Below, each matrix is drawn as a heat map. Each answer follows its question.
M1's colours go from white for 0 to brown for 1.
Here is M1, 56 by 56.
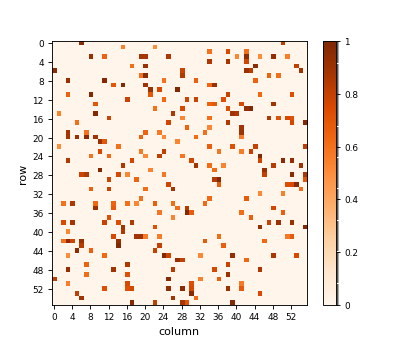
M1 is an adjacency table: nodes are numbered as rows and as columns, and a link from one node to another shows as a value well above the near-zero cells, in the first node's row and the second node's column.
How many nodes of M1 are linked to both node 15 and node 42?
0
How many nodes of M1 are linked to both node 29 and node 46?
0
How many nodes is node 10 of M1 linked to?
3
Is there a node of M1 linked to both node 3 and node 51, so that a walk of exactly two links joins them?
no
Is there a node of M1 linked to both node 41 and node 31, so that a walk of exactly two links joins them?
yes
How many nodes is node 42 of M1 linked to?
7
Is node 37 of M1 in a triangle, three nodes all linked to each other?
no
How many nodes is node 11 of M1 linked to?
6
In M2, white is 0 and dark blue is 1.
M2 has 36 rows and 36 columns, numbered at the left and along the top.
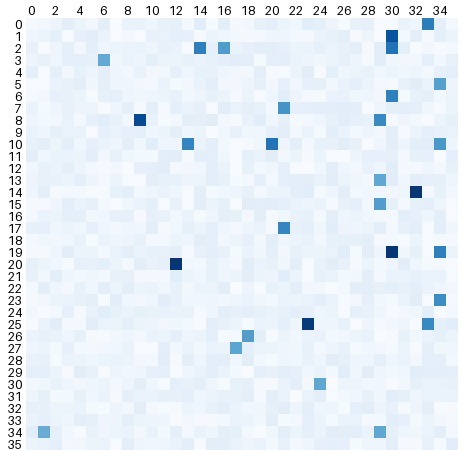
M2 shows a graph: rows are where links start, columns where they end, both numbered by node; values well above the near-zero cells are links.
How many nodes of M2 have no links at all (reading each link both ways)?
6
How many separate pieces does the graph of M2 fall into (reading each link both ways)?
9
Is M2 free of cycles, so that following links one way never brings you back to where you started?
yes
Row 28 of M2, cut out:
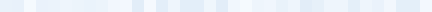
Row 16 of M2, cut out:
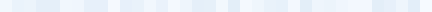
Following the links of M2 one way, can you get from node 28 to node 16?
no
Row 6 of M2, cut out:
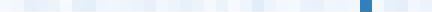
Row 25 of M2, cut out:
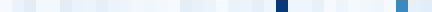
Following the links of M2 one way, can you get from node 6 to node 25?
no
